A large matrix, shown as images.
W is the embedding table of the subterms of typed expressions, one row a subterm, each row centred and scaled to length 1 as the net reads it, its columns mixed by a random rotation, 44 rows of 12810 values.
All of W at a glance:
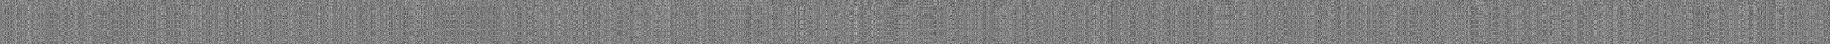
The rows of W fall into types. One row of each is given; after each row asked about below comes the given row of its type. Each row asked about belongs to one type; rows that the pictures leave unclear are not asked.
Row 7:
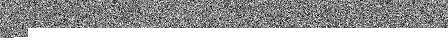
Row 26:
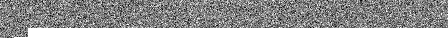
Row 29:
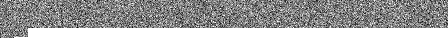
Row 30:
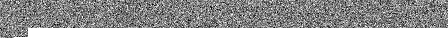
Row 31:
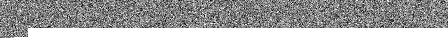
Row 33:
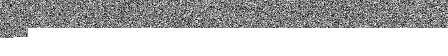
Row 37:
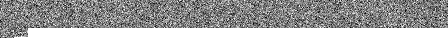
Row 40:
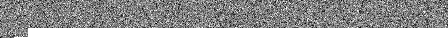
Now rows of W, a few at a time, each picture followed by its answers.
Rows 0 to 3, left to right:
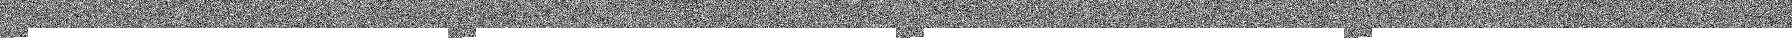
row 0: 30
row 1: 7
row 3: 40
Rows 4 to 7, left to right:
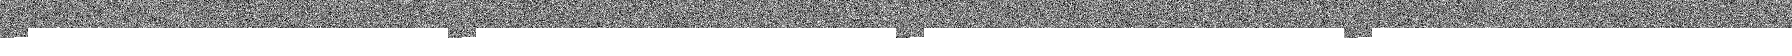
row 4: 7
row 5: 29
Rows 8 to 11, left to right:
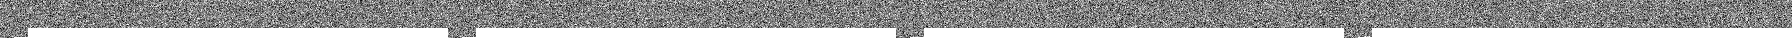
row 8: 26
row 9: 26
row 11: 37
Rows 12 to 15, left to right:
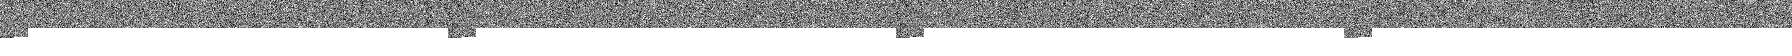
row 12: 40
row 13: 33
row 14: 33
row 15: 7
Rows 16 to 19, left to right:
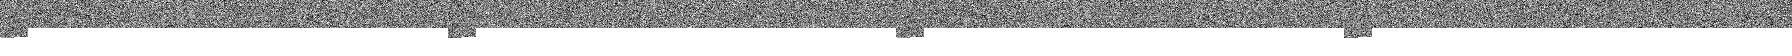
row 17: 33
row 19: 40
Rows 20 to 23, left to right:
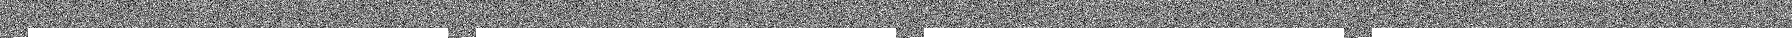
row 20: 31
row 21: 31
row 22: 26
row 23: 26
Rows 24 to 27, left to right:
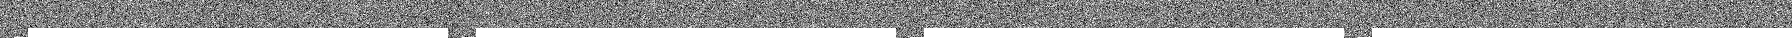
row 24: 40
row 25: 33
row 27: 31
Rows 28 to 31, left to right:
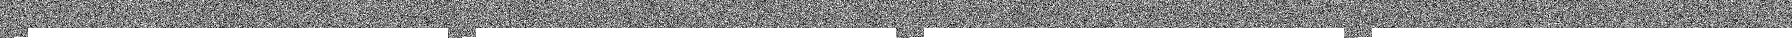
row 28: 40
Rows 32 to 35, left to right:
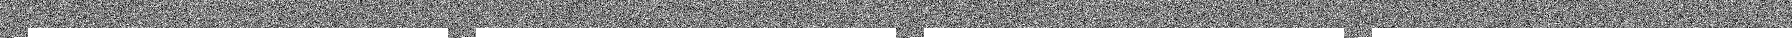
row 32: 26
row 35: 31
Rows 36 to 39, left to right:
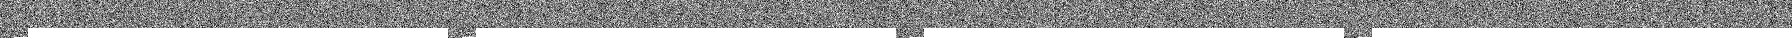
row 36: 29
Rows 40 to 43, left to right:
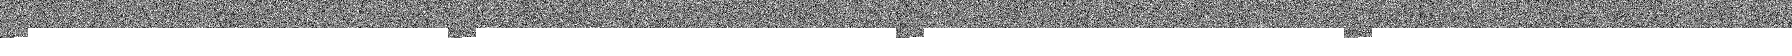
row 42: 33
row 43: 29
